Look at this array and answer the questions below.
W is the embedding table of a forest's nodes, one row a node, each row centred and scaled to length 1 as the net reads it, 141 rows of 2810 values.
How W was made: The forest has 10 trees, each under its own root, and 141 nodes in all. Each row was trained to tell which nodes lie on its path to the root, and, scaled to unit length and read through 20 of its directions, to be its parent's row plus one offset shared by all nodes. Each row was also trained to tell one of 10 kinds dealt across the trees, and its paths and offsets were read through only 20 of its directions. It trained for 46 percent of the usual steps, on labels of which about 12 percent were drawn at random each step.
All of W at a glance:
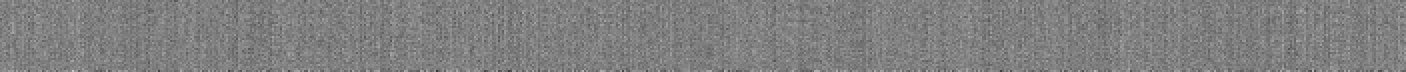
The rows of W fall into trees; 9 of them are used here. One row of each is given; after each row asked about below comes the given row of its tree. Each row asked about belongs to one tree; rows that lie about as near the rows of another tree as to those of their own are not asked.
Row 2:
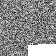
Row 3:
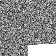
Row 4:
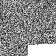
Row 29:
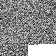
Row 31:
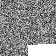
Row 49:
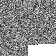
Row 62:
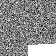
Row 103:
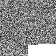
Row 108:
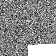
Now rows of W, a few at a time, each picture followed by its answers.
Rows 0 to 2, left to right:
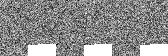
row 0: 103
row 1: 49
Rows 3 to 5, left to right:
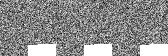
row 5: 31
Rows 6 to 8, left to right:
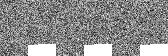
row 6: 29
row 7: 2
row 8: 2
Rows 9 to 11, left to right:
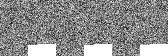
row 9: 31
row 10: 62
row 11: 103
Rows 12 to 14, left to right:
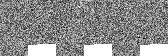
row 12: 3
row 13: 29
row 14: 3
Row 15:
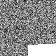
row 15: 108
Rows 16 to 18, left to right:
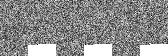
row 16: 108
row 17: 3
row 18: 49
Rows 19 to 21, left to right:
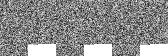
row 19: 108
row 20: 29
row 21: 49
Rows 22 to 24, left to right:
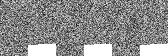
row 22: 4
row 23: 49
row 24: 108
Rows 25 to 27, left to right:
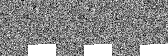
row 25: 49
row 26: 49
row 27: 4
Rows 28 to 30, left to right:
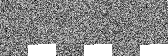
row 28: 108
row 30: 3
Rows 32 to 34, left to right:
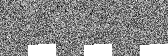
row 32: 2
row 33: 62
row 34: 3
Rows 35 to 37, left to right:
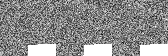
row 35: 3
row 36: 108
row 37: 2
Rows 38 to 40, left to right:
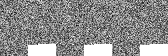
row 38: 2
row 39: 49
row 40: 103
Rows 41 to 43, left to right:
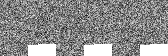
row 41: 2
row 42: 108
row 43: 2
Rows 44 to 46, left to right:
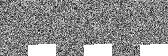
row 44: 29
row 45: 108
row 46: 29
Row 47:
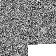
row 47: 31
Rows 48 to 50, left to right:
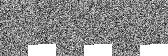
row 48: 4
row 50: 4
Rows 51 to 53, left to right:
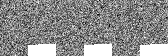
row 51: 49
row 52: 4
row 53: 49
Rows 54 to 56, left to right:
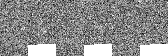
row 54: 31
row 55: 29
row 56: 3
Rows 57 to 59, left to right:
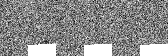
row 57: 4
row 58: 4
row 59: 62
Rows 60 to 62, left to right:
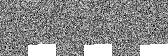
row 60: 31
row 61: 2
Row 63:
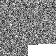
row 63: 49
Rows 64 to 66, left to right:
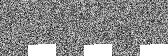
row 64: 29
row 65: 49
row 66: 108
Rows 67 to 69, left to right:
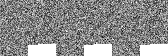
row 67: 103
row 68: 31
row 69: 2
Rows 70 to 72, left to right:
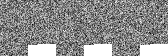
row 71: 49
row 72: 4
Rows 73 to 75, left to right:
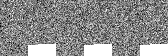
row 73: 4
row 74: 3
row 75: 49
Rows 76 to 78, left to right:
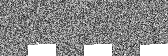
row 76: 108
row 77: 29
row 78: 4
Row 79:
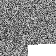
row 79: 108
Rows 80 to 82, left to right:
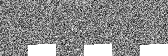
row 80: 3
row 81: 4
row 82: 3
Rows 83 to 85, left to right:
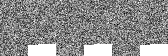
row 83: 49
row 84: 103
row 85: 2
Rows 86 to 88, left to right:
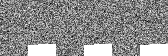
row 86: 3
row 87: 62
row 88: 3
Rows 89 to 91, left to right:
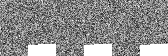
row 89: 103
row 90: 108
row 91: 108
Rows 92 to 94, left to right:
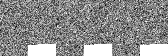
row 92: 3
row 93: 4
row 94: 31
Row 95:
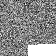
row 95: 62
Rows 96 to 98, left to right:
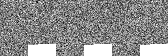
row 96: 4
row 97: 3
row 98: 29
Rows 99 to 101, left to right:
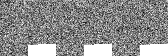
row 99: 29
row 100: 108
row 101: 108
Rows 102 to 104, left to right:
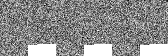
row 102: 62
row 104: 103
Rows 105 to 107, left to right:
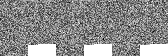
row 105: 29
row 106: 29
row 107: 29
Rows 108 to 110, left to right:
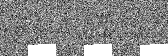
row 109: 31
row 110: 3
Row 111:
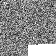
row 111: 2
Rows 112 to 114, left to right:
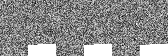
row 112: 103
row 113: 31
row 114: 3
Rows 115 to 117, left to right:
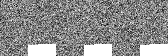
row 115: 4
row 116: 29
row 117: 2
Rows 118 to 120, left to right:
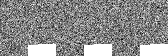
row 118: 4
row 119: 29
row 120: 49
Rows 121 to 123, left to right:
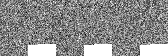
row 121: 3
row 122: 49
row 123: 108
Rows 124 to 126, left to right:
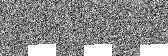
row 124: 62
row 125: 49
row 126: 4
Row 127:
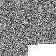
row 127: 31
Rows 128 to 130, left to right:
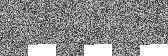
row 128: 62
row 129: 2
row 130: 103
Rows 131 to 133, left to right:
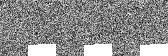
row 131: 29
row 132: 62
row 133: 3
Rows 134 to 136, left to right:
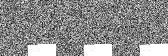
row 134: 31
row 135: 49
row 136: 108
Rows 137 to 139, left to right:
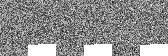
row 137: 103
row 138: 108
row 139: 29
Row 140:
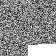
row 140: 4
